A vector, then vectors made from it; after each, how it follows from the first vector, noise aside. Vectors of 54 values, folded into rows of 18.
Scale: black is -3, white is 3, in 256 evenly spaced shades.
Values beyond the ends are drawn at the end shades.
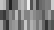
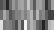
reversed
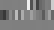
partly zeroed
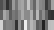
reversed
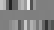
partly zeroed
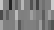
partly zeroed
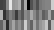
sign-scrambled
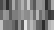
reversed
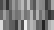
reversed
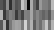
sign-scrambled
